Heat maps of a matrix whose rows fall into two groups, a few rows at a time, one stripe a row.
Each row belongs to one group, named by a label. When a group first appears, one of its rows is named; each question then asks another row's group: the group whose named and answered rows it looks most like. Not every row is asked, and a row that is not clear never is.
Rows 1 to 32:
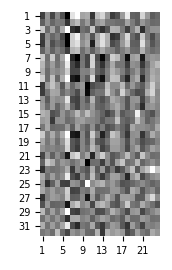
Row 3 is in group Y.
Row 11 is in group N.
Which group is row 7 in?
Y
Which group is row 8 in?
Y
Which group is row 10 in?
Y
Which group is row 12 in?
N
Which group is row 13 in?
Y
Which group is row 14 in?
Y
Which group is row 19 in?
Y
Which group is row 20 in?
Y
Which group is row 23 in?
N
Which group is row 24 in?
Y
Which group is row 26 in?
Y
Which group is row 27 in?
N
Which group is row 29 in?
Y
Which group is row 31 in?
Y
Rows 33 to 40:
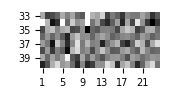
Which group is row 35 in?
N
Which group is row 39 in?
Y
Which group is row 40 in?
N
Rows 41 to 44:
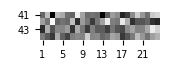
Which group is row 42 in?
N
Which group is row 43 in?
N
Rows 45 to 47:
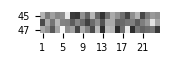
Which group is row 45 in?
Y
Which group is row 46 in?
N
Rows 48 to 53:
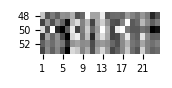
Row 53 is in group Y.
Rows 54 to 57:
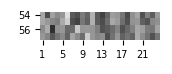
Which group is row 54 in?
Y
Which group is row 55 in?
Y
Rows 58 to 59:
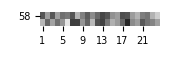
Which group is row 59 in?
Y
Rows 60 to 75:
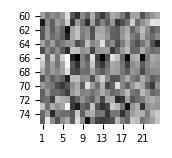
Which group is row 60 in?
Y
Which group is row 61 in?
N
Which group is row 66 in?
Y
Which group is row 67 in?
Y
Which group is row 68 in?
Y
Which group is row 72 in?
N
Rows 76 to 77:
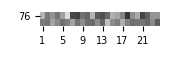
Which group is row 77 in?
N
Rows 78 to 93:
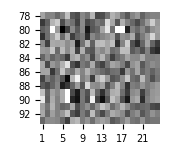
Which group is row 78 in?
Y
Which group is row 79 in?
N
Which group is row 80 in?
N
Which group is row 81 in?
N
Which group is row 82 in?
N
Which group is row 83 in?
N
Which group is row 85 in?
Y
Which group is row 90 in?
Y
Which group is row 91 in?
N
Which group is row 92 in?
Y
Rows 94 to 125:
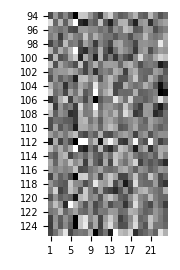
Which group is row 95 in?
Y
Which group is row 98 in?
N
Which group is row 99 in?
Y
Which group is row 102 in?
N
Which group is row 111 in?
Y
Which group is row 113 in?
Y
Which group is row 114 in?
N
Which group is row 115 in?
N
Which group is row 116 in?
Y
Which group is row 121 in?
N
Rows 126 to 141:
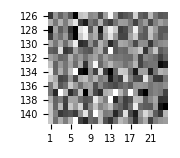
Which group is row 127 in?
Y
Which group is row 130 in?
Y
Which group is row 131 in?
N
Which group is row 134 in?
Y
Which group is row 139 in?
N
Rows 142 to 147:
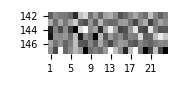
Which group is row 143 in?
Y
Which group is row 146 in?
Y
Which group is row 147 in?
N
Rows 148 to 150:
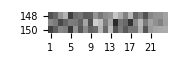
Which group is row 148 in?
N
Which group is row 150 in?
N
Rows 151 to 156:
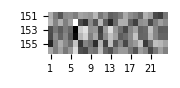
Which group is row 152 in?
Y
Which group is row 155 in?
N
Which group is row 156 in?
Y
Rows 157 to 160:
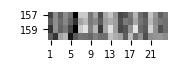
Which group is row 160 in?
N
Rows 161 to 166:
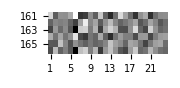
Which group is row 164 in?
Y
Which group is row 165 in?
N
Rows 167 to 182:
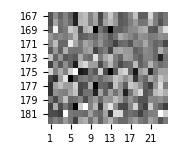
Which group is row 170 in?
Y
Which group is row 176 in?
N
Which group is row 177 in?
N
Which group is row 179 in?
N
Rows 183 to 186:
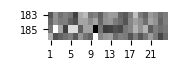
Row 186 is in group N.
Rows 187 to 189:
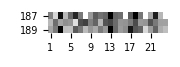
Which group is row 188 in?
Y
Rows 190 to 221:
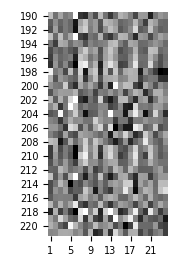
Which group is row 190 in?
Y
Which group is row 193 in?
Y
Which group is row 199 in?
N
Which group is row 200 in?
N
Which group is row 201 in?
N
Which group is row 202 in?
Y
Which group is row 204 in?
N
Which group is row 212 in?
N
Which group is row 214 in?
N
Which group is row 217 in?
Y
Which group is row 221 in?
N
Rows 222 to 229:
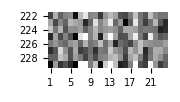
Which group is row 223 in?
N
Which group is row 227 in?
N
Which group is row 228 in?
N
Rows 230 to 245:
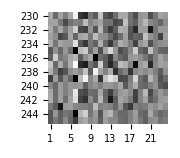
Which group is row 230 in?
Y
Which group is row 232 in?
Y
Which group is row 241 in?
Y
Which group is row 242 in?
Y
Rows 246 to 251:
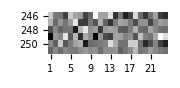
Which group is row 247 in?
Y
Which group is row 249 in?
N
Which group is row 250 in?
N
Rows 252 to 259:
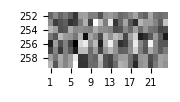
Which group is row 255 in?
N
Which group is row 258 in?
Y
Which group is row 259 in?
Y
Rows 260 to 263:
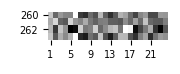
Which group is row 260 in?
Y
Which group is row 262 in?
N
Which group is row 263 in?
Y
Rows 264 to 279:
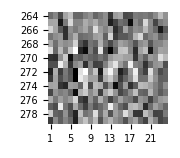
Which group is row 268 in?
Y
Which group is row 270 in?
N
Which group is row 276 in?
Y
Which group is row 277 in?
N
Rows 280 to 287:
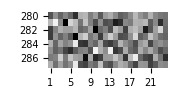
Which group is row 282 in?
N
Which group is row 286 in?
N
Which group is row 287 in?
Y
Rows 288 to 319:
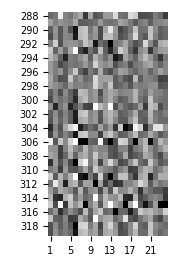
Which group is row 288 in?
N
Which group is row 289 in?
Y
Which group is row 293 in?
Y
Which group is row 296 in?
Y
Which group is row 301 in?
N
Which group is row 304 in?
N
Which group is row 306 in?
Y
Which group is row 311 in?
Y
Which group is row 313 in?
N
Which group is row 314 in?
N
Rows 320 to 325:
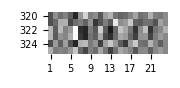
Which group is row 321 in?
N
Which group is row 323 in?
Y
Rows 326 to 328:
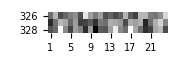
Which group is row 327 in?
N
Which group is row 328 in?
N
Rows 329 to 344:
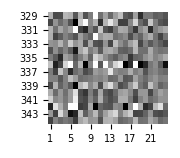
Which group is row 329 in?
N
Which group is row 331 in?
Y
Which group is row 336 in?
N
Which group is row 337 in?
N
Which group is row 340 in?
Y
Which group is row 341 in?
Y
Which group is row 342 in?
N
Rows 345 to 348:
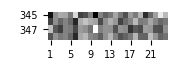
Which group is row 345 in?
N
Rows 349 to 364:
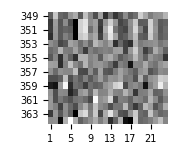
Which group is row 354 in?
N
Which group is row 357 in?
Y
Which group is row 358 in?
N
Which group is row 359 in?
N
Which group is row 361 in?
N
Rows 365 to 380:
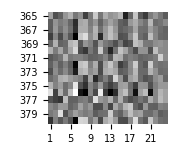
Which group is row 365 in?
N
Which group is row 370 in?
Y
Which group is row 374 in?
N
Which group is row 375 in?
Y
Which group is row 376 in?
Y
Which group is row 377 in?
N
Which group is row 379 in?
N
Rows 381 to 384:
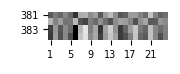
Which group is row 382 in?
Y
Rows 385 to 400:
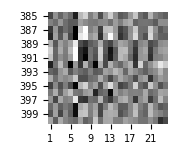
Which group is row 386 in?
N
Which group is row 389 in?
Y
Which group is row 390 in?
Y
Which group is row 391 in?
Y
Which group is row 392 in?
N
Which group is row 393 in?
N
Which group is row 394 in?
Y
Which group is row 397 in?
Y
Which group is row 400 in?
N
